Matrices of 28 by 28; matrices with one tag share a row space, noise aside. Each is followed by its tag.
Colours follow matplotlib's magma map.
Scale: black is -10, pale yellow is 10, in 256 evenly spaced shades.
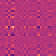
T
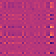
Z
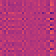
Z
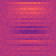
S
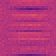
S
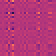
T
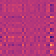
Z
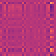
Z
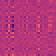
T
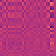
Z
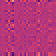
T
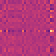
Z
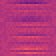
S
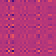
T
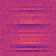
S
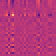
T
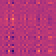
T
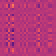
T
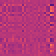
Z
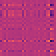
Z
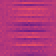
S
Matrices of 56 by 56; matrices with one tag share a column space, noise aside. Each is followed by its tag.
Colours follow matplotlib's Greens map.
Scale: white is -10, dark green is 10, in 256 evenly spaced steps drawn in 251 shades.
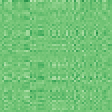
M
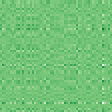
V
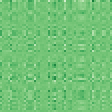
M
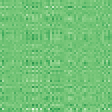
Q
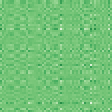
V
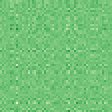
V
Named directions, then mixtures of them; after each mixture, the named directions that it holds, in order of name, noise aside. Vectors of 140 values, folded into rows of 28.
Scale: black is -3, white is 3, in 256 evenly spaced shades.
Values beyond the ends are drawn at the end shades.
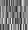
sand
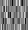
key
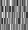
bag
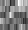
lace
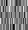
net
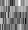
key, lace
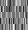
net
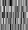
bag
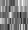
lace, sand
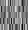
net, sand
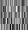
net, sand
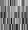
lace, sand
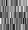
lace, net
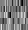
key, lace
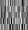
sand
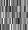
bag, sand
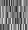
sand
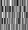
bag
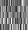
sand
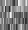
bag, lace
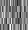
bag, sand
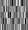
key
